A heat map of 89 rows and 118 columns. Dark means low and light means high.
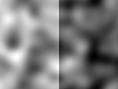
Lone odd cells: none. Seam: vertical, 50% of the way across, the left part higher. Calmest part: top right.
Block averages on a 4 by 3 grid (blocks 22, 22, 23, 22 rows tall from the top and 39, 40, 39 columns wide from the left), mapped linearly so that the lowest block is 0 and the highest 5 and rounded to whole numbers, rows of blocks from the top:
5 3 1
5 3 1
5 3 0
4 4 1
